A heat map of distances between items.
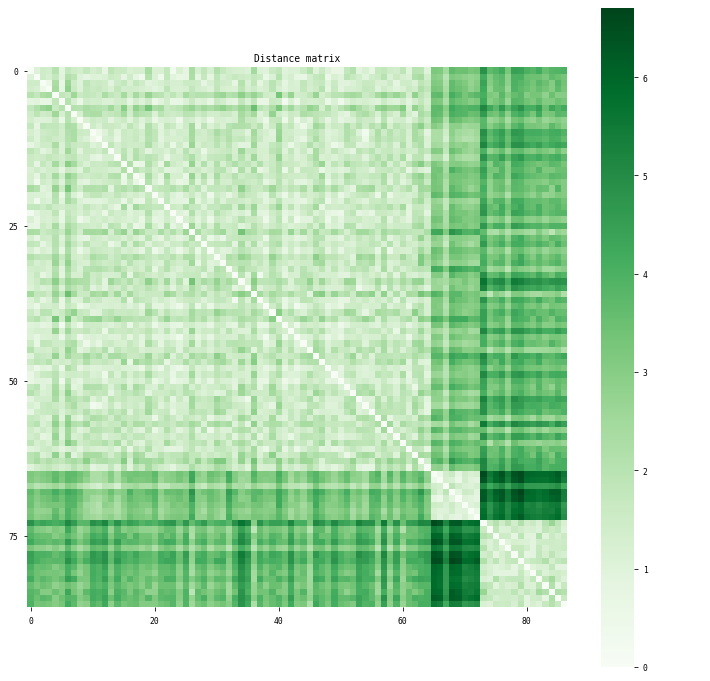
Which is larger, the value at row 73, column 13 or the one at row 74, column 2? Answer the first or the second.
the first
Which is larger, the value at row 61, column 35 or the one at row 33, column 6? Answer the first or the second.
the second
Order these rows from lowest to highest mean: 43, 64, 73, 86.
43, 64, 86, 73
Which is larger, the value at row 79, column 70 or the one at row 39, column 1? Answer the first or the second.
the first
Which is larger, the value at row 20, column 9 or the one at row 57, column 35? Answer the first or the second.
the first
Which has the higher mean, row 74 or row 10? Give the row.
74
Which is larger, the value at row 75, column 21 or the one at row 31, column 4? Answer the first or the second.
the first
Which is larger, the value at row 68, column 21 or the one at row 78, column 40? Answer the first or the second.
the second
